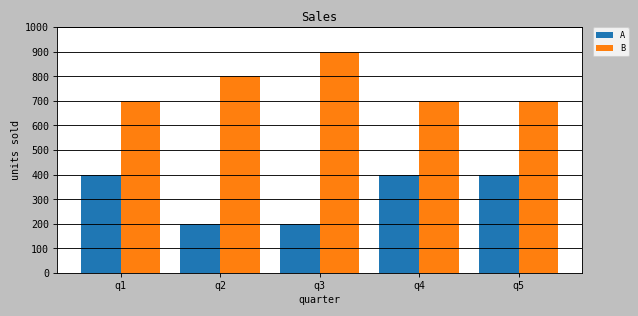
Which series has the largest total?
B
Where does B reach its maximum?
q3
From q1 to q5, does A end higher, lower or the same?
the same
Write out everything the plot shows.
Title: Sales
x-axis: quarter, ticks q1 q2 q3 q4 q5
y-axis: units sold, ticks 0 100 200 300 400 500 600 700 800 900 1000
Legend: A, B
Values:
A: 400 200 200 400 400
B: 700 800 900 700 700
